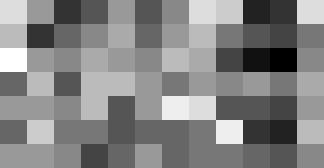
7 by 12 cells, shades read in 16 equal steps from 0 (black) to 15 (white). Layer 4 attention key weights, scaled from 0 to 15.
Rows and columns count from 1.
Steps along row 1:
down down up up down up up down down up up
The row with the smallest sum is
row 7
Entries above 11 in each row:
4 0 1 0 2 2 0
